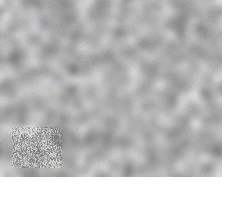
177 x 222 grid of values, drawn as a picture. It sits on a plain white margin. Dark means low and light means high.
Overall the values sit about 70% of the way up the scale. An odd patch, rougher than its surroundings, sits in the bottom left. No row or column stands out. The bottom left is the roughest part. There is no overall slope. Neither half mirrors the other.
